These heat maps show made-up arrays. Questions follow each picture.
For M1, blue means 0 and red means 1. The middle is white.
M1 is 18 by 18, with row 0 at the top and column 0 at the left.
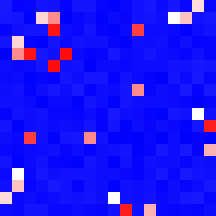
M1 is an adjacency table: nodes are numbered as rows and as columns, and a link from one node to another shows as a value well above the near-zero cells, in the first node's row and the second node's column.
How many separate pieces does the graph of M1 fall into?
6
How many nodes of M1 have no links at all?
3
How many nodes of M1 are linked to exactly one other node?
9
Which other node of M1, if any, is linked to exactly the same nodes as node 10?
node 12
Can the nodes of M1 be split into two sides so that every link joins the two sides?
yes
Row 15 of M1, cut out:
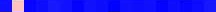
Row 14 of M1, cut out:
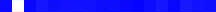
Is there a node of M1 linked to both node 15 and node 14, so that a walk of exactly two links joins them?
yes
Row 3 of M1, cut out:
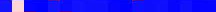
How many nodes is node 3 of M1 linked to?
1
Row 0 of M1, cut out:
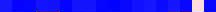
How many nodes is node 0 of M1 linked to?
1
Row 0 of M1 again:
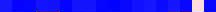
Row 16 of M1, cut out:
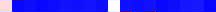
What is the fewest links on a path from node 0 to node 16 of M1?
1
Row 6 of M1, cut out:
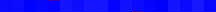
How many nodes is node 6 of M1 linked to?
0
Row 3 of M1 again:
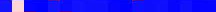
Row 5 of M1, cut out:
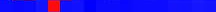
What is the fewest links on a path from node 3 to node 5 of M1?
3
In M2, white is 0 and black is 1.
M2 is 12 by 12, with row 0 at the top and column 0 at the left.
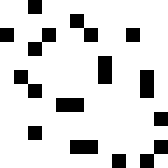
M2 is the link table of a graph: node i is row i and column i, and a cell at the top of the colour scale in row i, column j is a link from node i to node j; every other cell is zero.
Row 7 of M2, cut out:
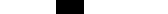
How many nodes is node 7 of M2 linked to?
2
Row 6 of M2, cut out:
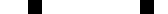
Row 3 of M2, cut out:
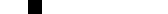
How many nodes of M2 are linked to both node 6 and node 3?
1
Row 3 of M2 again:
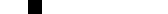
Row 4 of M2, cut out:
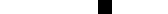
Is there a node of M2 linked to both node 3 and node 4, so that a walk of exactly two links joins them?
no
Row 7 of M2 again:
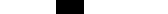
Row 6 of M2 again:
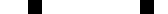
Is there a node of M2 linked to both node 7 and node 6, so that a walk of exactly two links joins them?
no
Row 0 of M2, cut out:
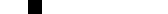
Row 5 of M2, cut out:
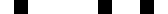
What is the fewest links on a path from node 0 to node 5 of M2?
4
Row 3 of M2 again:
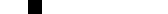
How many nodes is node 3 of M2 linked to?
1
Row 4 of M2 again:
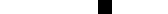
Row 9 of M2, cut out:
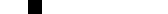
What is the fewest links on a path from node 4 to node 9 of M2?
6
